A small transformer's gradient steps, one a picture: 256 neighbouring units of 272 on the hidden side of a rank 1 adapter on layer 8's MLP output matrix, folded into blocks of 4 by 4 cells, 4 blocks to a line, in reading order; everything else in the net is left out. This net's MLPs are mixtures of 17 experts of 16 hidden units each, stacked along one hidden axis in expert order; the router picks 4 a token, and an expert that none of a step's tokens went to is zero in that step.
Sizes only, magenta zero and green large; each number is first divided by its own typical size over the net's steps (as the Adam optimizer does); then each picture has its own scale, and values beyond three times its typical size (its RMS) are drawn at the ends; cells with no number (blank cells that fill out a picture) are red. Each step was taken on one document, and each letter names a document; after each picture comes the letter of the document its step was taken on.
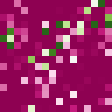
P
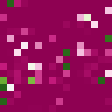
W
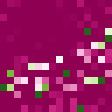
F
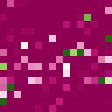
W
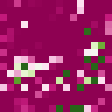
F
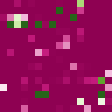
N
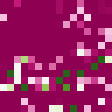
F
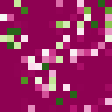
P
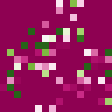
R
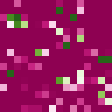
N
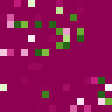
N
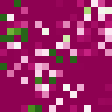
P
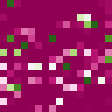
W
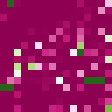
F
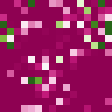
P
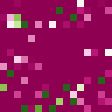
N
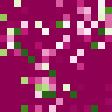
P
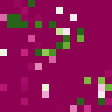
N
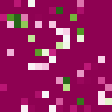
N
